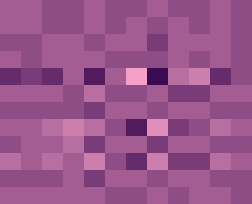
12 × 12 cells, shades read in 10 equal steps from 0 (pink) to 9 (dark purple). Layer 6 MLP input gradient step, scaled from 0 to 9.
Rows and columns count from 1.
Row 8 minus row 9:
-1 0 -1 -1 -3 1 4 -5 2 1 -2 -1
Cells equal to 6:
11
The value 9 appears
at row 5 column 8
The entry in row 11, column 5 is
6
